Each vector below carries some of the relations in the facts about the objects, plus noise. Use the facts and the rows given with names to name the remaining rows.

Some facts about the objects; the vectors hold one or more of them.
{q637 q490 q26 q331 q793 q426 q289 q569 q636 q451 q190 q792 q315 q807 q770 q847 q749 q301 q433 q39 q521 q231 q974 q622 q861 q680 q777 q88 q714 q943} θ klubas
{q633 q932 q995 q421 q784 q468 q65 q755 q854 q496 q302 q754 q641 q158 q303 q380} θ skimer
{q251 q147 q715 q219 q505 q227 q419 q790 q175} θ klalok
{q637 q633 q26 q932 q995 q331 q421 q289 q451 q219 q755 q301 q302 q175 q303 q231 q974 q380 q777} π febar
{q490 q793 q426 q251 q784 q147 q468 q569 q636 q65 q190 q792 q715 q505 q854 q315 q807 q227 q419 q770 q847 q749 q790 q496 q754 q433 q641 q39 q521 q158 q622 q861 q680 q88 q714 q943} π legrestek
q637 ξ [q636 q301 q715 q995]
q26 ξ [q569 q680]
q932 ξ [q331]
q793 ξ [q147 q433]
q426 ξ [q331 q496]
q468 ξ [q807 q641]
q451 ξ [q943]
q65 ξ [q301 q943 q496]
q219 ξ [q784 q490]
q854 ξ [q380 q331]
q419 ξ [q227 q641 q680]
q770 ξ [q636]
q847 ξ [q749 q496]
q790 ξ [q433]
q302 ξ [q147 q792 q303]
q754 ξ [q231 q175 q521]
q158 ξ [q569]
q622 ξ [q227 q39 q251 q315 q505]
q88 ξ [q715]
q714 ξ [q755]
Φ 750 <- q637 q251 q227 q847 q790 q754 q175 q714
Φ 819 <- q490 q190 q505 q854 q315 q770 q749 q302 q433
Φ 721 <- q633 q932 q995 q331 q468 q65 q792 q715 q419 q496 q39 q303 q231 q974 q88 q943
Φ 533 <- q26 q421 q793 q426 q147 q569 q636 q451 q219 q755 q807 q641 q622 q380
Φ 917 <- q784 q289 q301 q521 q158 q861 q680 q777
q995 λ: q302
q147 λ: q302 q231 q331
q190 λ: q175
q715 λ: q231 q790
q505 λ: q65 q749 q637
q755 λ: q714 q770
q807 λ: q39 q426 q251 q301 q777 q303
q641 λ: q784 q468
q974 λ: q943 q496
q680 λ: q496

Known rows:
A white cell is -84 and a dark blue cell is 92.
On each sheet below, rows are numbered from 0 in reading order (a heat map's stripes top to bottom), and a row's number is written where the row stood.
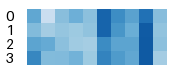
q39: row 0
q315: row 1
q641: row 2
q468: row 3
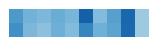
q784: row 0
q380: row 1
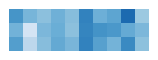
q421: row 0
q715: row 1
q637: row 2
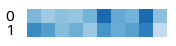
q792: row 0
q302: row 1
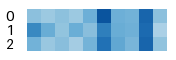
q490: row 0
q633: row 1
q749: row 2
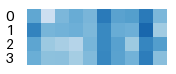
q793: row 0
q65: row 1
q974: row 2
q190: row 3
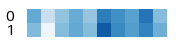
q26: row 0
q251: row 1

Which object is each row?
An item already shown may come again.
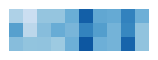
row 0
q219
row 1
q637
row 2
q490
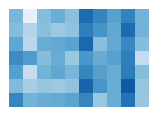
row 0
q419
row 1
q807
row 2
q521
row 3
q302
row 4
q847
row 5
q315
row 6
q754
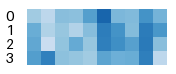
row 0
q175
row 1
q680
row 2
q26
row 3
q995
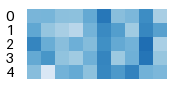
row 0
q231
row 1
q974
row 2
q932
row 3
q755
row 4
q147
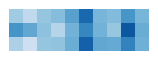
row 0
q175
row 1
q496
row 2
q219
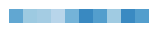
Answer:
q974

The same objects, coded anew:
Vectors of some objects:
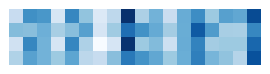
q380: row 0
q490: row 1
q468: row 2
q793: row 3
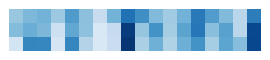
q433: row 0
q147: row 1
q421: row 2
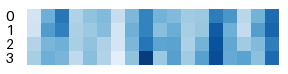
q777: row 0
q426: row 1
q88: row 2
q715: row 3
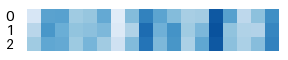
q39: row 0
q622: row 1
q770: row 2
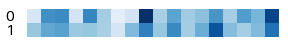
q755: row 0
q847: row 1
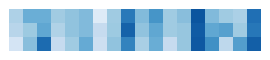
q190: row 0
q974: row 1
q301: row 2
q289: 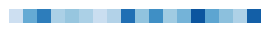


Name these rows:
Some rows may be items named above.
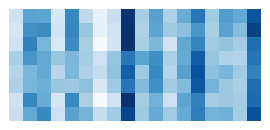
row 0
q995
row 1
q755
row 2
q468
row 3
q714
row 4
q331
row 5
q190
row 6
q468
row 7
q219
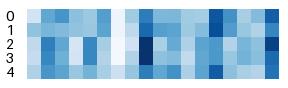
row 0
q807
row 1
q680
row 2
q754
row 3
q784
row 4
q714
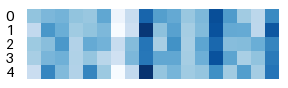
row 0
q680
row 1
q505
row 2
q637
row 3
q88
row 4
q641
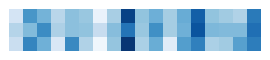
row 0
q419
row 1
q451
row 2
q496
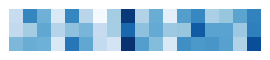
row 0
q496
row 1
q974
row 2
q302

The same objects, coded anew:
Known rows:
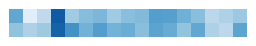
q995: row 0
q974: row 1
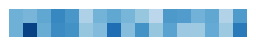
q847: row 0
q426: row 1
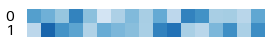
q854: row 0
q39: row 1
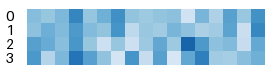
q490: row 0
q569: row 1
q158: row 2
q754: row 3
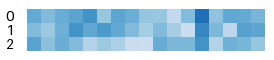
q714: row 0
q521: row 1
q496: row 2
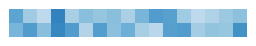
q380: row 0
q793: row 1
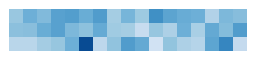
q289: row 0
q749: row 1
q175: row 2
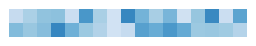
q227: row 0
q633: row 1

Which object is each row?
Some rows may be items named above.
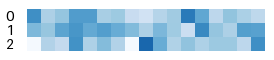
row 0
q302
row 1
q521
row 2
q505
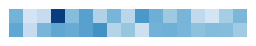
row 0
q755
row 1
q331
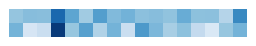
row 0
q190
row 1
q755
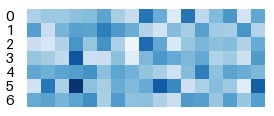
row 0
q419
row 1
q231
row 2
q715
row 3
q641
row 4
q714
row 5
q807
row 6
q770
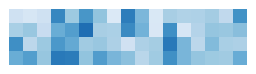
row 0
q147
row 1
q219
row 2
q302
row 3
q451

